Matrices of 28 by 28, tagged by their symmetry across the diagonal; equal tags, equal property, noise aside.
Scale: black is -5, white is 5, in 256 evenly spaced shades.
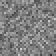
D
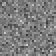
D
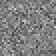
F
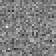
F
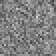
F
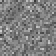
D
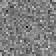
D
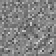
D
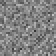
D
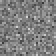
D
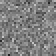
F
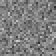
F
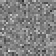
F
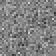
D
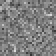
D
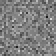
D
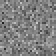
F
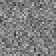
F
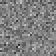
F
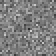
D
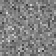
F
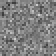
D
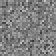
D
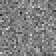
F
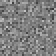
F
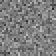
D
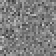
F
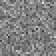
F
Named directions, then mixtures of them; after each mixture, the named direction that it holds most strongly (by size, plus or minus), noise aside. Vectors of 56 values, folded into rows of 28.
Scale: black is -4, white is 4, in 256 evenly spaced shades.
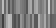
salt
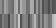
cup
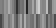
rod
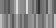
rod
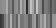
cup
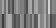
salt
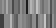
salt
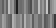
salt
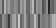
cup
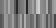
rod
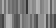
salt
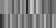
cup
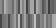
cup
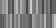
cup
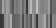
salt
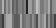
salt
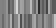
cup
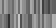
cup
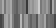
rod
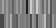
salt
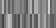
salt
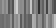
cup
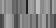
rod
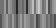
rod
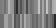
rod
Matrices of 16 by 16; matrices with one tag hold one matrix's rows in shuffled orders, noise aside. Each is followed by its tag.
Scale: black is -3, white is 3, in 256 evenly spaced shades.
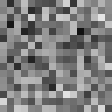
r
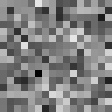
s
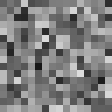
s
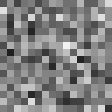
r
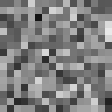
s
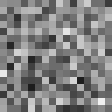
r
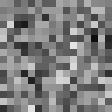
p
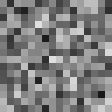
s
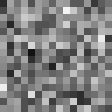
r
